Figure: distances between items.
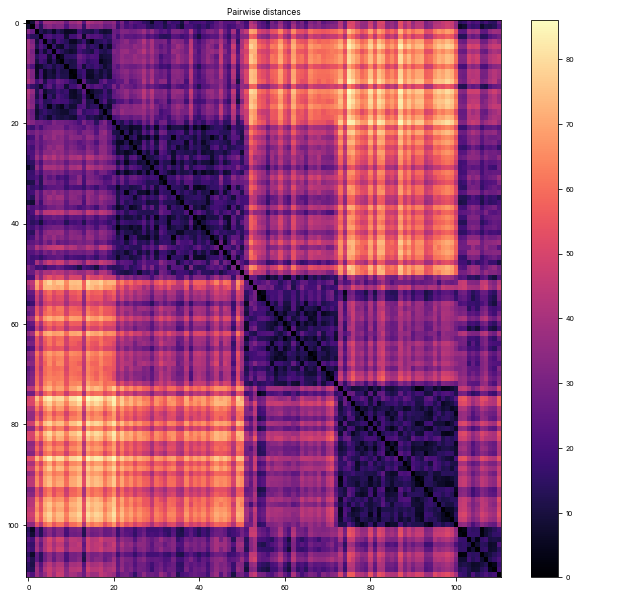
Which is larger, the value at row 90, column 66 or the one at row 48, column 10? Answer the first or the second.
the second
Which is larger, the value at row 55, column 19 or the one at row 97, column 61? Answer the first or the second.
the first
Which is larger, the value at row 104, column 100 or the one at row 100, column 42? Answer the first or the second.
the second
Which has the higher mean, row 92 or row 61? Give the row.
92
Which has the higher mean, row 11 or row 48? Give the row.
11
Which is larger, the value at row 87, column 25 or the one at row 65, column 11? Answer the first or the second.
the first
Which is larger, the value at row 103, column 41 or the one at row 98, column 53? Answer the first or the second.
the second
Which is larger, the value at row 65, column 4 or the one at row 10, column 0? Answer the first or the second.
the first
